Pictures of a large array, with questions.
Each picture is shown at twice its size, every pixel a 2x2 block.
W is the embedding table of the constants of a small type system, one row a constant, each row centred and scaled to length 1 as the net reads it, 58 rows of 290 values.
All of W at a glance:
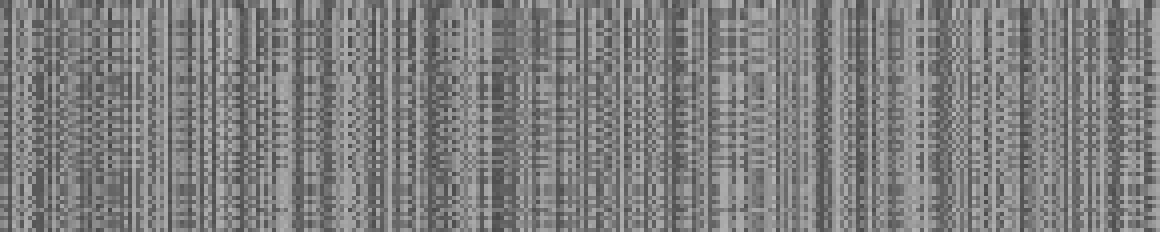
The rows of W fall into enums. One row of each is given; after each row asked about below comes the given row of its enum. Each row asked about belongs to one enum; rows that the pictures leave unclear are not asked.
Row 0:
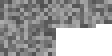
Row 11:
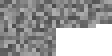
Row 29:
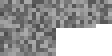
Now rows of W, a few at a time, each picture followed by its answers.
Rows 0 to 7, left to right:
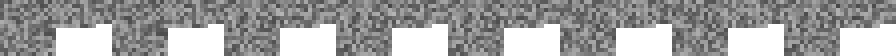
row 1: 0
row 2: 11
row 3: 11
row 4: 11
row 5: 29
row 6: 29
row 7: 11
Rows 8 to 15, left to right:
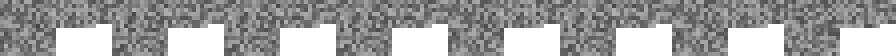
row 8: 29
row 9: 11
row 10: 11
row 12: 29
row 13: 11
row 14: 29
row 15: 0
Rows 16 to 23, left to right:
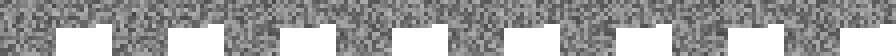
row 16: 11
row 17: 11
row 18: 0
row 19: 29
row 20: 29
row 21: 0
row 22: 0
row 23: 29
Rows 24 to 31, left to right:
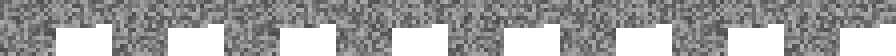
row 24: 0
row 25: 11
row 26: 0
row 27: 29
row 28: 11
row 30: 0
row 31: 11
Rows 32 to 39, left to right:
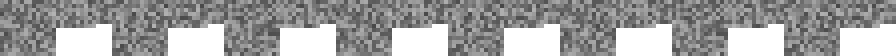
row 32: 29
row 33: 11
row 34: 0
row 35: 29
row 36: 11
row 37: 29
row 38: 0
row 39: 11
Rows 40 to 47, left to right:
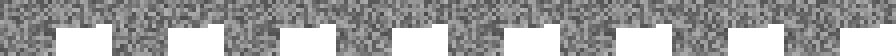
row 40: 0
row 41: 11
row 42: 0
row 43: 29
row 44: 0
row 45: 0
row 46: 29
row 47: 29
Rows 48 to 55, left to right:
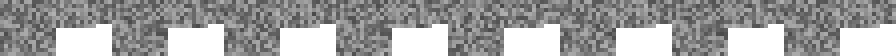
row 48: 29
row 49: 0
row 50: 29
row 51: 0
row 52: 11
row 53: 29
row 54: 0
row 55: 29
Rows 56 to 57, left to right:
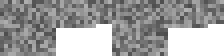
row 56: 29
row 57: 0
